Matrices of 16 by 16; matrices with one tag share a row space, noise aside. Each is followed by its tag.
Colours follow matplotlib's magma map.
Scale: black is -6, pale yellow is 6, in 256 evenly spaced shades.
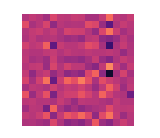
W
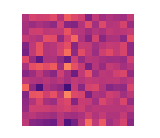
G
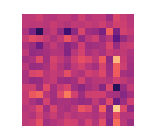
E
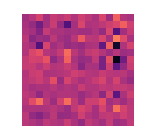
E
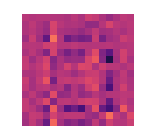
W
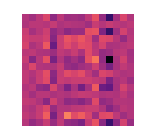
W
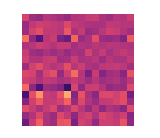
G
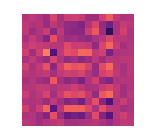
W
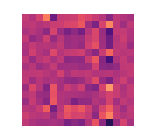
W
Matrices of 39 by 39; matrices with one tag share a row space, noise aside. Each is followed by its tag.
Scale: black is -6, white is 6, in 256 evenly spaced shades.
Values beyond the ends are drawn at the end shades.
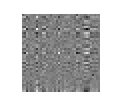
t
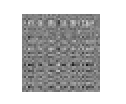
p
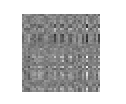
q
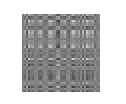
p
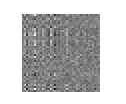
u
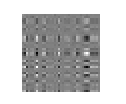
t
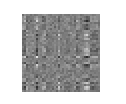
t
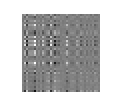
u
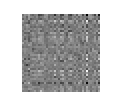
q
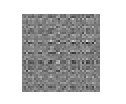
p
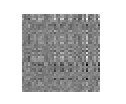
q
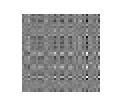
q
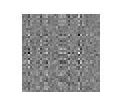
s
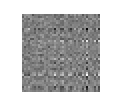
q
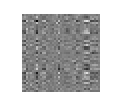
t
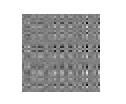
q
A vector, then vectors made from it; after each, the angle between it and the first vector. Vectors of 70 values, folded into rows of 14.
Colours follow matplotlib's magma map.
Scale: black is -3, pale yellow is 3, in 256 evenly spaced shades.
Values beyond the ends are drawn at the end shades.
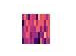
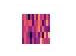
partly aligned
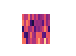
partly opposed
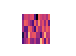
partly aligned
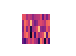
partly aligned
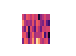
partly opposed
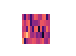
orthogonal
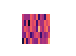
orthogonal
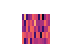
orthogonal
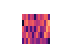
partly aligned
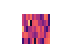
orthogonal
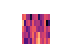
partly opposed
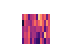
nearly parallel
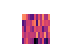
partly aligned
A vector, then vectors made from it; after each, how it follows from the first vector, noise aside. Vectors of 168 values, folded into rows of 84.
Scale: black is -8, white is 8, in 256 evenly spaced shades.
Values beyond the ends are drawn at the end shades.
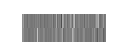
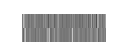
wrapped around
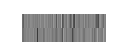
negated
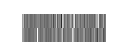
scaled up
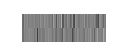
negated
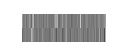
wrapped around
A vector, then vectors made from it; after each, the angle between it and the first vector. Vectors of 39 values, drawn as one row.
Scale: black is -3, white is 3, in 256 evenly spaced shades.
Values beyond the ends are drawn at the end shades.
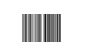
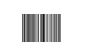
partly opposed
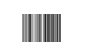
nearly parallel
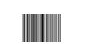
nearly opposite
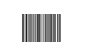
partly aligned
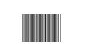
orthogonal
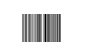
nearly parallel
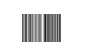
nearly parallel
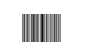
nearly opposite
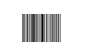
nearly opposite
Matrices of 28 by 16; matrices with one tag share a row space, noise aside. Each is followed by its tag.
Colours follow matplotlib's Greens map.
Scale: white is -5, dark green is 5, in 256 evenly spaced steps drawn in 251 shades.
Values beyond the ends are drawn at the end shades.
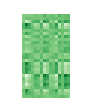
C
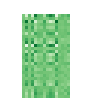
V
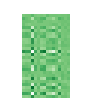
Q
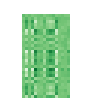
V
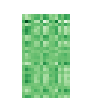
C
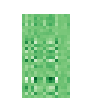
V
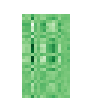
Q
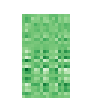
C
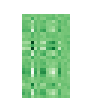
Q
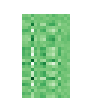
Q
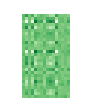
V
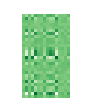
V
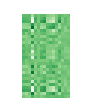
Q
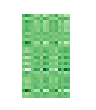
C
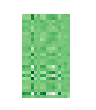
Q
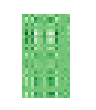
V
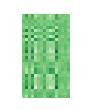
V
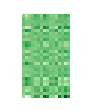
C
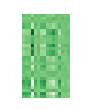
Q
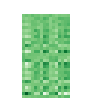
C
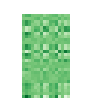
C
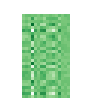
Q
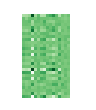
Q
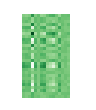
Q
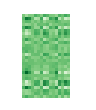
C
